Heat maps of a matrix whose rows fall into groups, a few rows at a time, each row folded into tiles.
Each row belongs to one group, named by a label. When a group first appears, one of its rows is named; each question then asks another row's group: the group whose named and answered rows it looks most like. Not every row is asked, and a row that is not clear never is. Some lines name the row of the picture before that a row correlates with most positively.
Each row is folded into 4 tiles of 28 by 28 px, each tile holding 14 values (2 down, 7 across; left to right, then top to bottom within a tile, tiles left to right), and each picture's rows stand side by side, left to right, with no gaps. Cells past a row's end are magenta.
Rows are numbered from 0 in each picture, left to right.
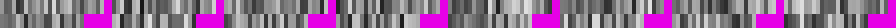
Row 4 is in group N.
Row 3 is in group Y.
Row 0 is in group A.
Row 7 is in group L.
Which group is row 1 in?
Y
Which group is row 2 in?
A
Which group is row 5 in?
Y
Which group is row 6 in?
Y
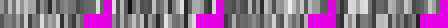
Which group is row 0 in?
L
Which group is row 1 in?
A
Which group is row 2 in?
N
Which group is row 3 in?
L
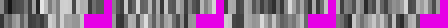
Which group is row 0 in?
N
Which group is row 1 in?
A
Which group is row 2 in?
Y
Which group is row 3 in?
Y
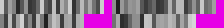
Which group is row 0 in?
A
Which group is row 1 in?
Y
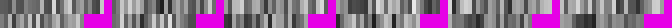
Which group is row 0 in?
A
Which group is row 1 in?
L
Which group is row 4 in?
L
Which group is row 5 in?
L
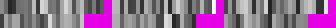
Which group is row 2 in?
Y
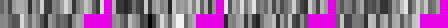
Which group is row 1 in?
N
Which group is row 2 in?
L
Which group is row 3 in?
Y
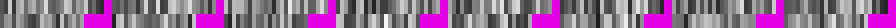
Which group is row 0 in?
N
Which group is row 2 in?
L
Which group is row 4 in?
A
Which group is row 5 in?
N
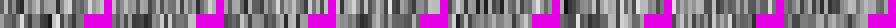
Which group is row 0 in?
A
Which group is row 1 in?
L
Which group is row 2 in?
A
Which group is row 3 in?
L
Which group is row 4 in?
Y
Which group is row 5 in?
N
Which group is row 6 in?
L
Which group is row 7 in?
Y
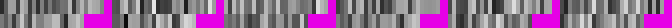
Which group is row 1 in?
Y
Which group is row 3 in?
Y
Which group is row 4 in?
Y
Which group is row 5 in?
N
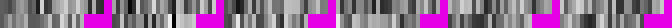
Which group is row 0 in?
N
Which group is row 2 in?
N
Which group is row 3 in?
Y
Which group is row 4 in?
L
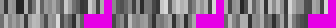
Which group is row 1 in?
A
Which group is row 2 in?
A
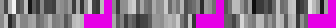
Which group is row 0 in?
Y
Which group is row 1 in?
L
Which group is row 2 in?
A
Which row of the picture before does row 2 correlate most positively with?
1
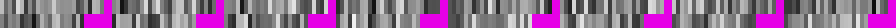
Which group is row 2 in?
A
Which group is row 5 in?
A
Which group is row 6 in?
L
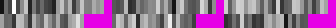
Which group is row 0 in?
Y
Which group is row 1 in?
A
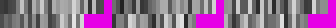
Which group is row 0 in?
N
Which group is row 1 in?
A
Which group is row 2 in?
A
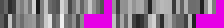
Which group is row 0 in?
N
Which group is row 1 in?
L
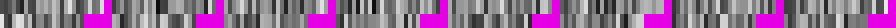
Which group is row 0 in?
A
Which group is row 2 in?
L
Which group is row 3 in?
N
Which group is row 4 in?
L
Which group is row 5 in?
Y
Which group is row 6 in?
N
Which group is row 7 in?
A
